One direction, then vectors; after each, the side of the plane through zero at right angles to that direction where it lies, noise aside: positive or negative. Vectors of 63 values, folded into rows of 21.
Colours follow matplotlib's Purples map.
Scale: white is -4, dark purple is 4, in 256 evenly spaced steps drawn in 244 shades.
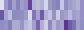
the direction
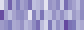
positive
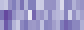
positive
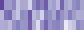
negative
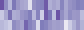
negative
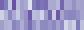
negative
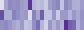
positive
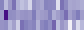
negative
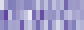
positive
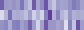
negative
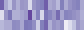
negative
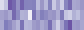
positive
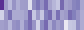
negative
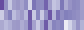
negative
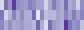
positive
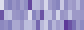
positive
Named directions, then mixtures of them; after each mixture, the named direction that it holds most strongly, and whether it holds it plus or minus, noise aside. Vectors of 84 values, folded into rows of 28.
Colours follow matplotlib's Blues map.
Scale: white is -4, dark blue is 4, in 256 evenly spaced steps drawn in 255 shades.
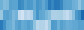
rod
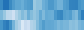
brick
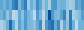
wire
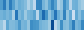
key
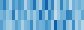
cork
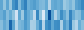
wire, plus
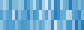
cork, minus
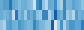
key, plus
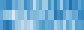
brick, plus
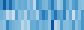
key, plus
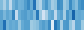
key, minus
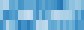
rod, plus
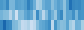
brick, plus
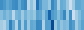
wire, plus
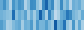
cork, plus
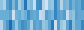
cork, minus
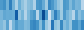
key, plus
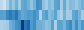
brick, minus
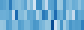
key, plus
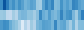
brick, plus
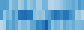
rod, minus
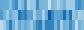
wire, plus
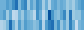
wire, plus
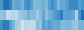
brick, plus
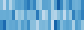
key, minus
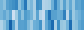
wire, plus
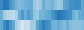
brick, plus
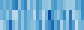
wire, plus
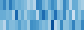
key, plus
